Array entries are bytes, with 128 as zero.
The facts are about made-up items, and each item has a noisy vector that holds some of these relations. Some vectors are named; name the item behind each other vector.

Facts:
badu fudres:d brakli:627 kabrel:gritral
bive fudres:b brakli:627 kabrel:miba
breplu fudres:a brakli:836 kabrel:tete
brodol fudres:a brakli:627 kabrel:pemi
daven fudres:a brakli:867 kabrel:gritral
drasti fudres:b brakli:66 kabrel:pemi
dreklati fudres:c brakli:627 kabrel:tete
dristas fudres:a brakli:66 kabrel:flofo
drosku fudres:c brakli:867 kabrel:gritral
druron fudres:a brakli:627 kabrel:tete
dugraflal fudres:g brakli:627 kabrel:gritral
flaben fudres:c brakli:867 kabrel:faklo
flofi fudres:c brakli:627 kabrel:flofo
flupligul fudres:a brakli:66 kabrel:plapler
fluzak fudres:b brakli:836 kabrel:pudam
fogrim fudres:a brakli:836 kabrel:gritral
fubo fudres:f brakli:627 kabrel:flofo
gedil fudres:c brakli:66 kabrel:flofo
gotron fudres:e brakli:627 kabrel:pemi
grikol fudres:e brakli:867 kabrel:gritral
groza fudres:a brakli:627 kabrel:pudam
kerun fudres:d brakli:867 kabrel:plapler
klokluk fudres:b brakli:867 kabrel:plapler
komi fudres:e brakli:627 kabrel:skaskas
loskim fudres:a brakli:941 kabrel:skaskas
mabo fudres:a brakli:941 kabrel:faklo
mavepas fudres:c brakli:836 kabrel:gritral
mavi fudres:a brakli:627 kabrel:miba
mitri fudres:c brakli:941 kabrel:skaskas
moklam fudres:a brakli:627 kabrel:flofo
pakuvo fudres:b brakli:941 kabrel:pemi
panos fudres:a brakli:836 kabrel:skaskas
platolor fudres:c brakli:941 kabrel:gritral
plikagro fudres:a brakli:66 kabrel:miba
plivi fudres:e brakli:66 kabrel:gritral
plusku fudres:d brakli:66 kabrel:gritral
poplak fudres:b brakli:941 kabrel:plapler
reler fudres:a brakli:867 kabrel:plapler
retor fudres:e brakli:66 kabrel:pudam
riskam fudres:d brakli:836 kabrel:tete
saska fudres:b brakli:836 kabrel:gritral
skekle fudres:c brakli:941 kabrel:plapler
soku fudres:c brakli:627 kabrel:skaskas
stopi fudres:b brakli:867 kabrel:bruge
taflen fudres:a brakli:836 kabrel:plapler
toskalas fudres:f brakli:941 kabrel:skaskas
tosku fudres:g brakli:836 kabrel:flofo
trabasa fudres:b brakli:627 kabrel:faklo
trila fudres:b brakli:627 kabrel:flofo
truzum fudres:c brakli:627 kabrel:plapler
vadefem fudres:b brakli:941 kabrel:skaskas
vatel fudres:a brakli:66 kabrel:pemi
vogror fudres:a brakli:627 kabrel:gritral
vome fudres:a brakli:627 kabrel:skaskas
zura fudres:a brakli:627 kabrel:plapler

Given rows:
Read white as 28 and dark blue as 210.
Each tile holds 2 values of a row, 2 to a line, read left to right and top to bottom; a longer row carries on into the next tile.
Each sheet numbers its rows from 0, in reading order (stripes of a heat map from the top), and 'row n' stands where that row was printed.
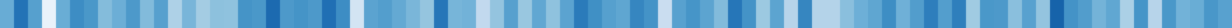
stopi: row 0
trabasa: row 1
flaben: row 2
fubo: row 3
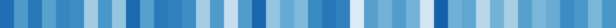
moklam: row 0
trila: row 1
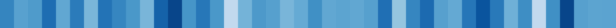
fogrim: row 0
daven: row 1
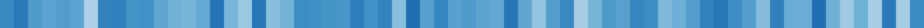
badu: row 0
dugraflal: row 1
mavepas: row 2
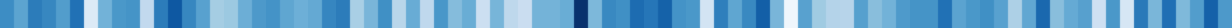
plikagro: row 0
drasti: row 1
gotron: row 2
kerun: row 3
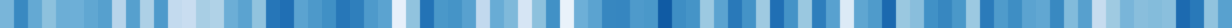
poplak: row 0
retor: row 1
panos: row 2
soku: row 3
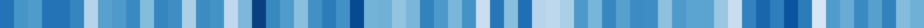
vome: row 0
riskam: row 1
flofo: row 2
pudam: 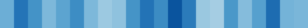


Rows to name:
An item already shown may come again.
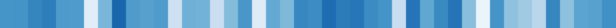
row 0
retor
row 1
gotron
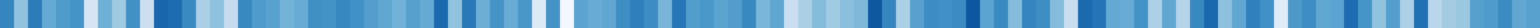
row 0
dristas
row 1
tosku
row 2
soku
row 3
taflen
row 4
flaben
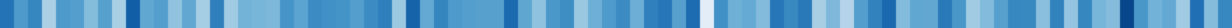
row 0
fubo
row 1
dugraflal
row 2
vatel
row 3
saska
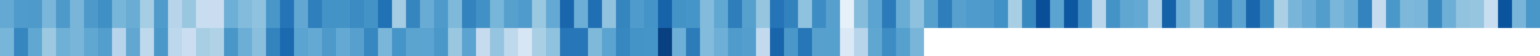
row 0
skekle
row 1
zura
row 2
panos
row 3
grikol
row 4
fluzak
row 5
poplak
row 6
mitri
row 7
breplu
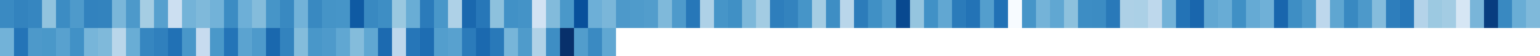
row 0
truzum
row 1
panos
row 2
reler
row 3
vatel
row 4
loskim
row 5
plapler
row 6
daven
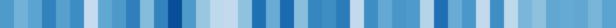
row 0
mabo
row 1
flofi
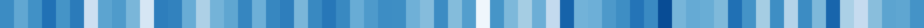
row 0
flupligul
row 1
dreklati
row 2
riskam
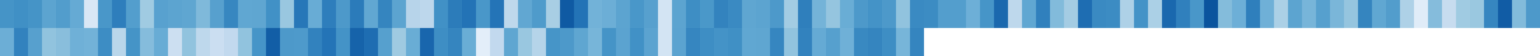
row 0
plusku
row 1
tete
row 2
drosku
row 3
reler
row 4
vadefem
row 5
pakuvo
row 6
komi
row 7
drosku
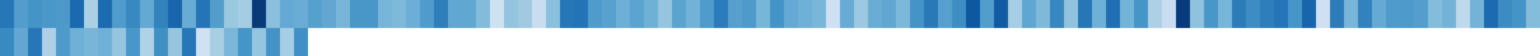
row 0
vogror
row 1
toskalas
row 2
platolor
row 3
druron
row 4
brodol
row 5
gedil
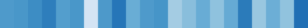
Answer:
plivi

